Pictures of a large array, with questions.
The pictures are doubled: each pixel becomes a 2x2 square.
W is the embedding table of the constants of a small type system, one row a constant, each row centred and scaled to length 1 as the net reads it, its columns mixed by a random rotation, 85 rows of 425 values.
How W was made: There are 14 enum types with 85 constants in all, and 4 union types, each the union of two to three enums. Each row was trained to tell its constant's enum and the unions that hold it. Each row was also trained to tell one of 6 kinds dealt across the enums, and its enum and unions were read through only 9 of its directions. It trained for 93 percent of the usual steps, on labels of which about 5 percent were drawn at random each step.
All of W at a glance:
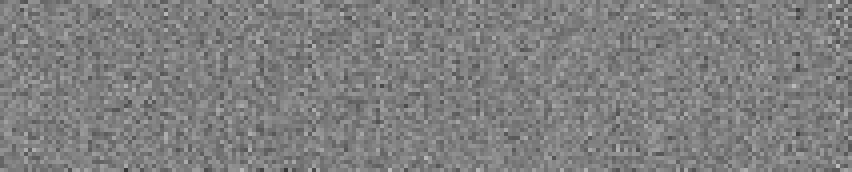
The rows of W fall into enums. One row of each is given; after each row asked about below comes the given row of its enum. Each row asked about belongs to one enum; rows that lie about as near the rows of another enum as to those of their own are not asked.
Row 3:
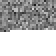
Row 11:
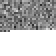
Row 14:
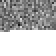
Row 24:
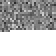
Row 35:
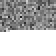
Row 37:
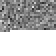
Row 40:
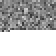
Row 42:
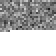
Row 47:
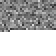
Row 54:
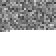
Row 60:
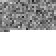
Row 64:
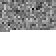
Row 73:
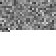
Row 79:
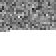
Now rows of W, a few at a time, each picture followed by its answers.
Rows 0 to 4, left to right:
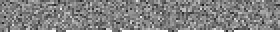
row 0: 24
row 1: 64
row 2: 60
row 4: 47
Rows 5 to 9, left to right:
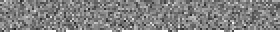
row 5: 40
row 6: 54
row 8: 40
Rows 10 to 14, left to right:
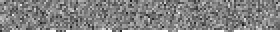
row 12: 40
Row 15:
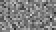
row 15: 54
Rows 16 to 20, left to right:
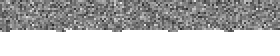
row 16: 24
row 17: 60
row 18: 24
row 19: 35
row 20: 14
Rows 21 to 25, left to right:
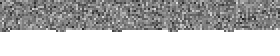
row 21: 3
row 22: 60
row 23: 64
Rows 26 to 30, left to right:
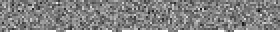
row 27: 35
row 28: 60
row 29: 64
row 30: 73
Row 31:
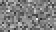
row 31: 40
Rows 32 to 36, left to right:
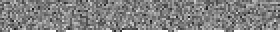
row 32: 54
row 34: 47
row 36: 24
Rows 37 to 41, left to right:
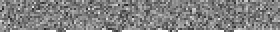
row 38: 3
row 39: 3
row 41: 14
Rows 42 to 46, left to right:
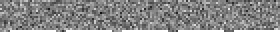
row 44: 54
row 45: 73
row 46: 64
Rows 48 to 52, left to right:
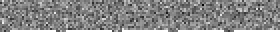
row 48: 73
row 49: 40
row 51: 3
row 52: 3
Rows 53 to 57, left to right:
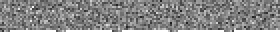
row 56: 24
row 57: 40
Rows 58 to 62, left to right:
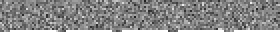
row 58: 40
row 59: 73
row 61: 64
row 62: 54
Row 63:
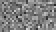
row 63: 24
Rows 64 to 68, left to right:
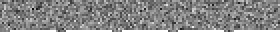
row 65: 73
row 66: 54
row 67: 35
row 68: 11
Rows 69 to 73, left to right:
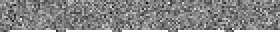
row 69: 3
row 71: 14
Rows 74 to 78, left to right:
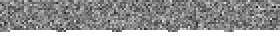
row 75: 73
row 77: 14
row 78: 60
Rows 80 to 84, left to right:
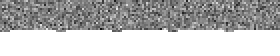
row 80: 35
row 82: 64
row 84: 24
